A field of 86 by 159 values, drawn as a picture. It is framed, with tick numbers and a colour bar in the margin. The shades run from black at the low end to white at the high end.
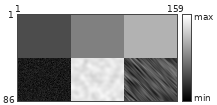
It is made of 2 by 3 panels. Panel 1,1: low, flat. Panel 1,2: middling, flat. Panel 1,3: high, flat. Panel 2,1: very low, fine-grained, faint in contrast. Panel 2,2: very high, blotchy, faint in contrast. Panel 2,3: low, slanting down to the right.
